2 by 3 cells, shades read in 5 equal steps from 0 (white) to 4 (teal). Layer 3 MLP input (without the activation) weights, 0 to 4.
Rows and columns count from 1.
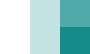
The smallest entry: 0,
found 2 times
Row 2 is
0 1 4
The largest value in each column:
0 1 4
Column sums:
0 2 7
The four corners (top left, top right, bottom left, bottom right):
0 3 0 4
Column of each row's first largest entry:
3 3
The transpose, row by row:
0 0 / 1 1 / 3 4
